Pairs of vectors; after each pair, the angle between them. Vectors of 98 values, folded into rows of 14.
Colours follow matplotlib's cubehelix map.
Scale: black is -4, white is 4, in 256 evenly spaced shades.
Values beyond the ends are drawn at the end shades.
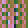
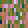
partly opposed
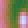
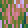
partly opposed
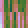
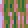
nearly parallel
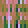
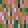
partly aligned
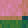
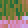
nearly opposite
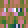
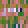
nearly parallel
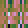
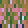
partly opposed
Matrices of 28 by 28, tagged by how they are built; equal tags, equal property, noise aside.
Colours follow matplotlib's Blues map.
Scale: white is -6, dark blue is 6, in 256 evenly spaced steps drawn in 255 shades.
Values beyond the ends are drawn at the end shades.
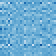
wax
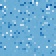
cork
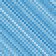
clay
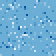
cork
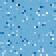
cork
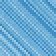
clay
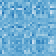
wax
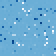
cork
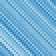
clay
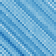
clay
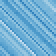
clay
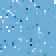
cork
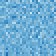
wax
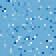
cork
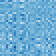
wax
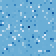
cork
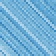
clay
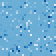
cork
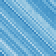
clay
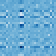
wax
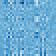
wax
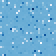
cork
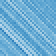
clay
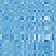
wax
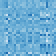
wax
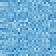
wax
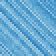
clay
